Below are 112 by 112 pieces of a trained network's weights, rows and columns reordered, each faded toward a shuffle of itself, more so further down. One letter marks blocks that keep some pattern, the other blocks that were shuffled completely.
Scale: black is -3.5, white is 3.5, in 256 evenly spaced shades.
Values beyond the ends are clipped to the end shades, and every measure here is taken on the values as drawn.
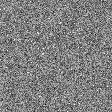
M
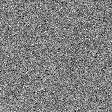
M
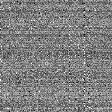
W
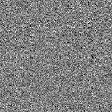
W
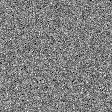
M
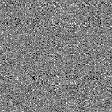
W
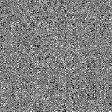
W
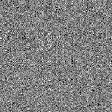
W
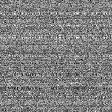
W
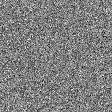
M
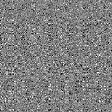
W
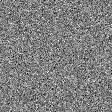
M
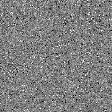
W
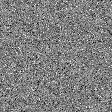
M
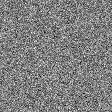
M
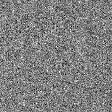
W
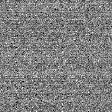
W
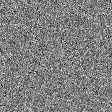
M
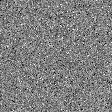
M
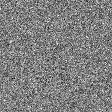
M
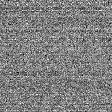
W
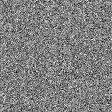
W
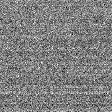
W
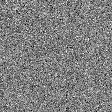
M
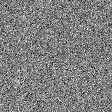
M
